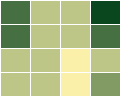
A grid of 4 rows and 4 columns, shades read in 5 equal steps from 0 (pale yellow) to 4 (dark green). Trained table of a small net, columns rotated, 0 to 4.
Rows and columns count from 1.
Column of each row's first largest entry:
4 1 1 4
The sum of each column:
8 4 2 10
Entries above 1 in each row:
2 2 0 1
